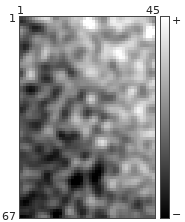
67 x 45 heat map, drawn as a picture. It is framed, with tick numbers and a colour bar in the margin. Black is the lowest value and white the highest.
Values rise toward the top right. The bottom left is the ninth with the lowest average. There are no lone odd cells. Neither half mirrors the other. The texture is blotchy. The ninth with the highest average is the top right.
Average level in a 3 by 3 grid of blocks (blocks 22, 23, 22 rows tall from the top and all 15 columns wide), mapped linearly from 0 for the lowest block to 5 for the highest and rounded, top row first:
2 4 5 | 1 2 4 | 0 1 3
